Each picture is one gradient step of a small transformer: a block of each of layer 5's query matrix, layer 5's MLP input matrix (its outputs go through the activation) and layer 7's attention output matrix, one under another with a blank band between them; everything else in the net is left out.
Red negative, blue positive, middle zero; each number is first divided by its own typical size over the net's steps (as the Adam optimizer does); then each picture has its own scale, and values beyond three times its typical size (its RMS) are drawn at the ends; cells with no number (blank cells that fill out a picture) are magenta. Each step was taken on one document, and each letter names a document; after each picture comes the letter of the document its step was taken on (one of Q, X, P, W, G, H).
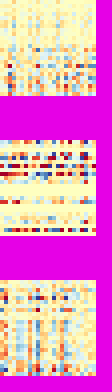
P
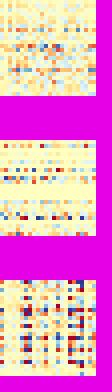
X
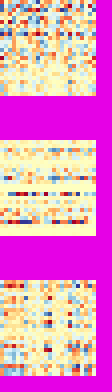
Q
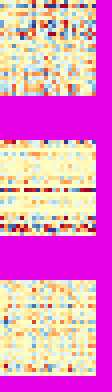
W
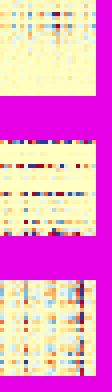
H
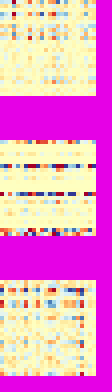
H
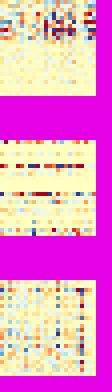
H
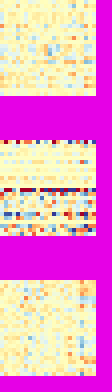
X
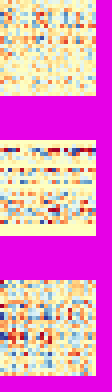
Q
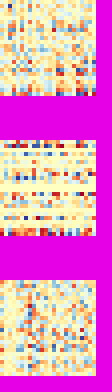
W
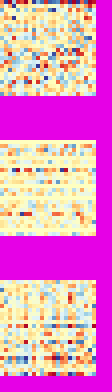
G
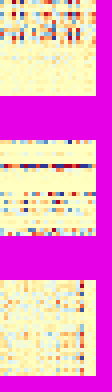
H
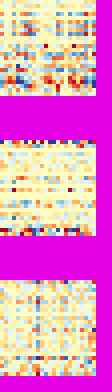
W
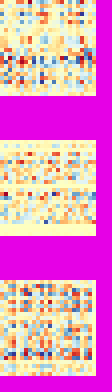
Q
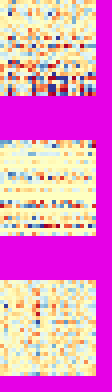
W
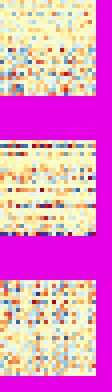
W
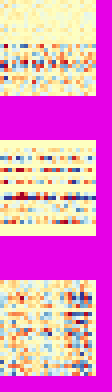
Q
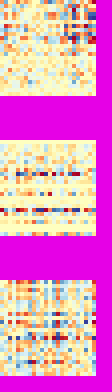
G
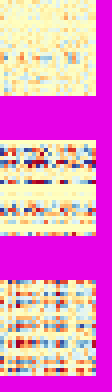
G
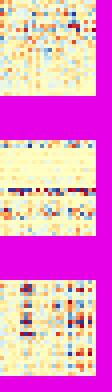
X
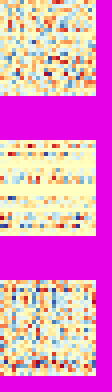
W
